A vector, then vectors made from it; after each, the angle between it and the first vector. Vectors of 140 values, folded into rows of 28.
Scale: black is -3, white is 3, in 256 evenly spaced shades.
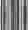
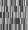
orthogonal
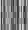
nearly parallel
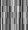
nearly opposite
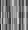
nearly opposite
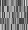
orthogonal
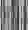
nearly parallel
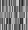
partly opposed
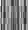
nearly parallel
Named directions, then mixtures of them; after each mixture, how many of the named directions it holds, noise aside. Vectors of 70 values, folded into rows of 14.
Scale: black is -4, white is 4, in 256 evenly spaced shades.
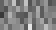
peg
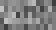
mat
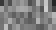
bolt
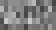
one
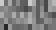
three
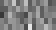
one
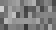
one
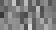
one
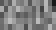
three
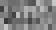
one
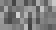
two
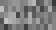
one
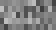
one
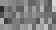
three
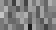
one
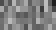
three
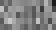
two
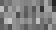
two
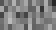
three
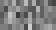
two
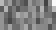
three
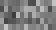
one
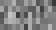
two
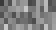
three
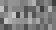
one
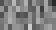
three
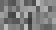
three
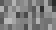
three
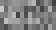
one
